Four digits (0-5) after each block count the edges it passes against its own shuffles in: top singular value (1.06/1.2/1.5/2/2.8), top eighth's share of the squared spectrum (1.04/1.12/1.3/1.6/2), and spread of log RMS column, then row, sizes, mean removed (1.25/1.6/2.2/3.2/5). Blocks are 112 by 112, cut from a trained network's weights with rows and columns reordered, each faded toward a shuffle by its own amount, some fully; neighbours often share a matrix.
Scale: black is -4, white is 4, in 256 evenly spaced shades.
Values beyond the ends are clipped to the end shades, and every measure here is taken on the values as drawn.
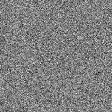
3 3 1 1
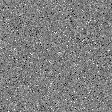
0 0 0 0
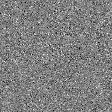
2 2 0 2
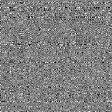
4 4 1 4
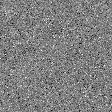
0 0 0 0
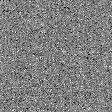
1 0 0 0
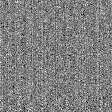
3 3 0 2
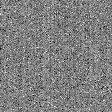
2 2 0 1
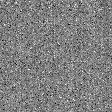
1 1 0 0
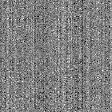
4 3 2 3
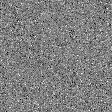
0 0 0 0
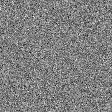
0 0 0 0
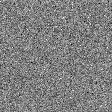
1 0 0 0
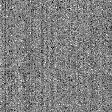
3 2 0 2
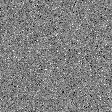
0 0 0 0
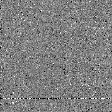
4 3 2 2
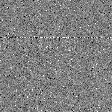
3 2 1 1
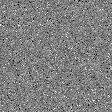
1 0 0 0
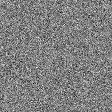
1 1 0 0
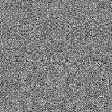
4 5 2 3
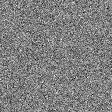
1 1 0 0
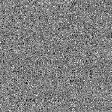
2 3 1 2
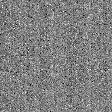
2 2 0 1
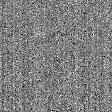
3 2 0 2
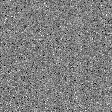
1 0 0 0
